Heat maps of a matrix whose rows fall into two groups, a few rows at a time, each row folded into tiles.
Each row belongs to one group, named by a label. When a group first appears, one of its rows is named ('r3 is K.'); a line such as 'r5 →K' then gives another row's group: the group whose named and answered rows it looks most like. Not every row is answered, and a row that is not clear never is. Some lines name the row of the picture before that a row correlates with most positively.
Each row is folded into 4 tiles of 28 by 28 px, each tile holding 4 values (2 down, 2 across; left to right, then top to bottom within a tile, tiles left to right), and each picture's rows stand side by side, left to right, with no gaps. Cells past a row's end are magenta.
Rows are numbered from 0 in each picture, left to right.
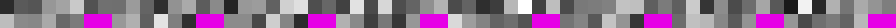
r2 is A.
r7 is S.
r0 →A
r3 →S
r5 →A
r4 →A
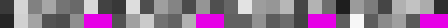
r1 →S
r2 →S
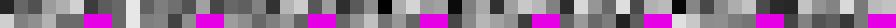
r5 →S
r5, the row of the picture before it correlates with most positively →2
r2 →A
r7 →S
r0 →A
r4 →A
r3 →A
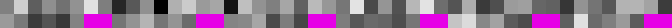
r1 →A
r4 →A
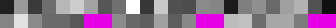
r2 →A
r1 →S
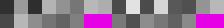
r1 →S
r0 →S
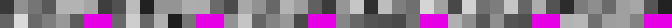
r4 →S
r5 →A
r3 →S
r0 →A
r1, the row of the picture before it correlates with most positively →0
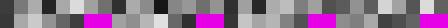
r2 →S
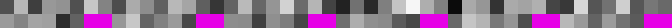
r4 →A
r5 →S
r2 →S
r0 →S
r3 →A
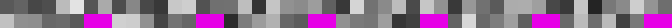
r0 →A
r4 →A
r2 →S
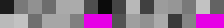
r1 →S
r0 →A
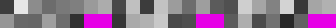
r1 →S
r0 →S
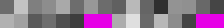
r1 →A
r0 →S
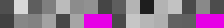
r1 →S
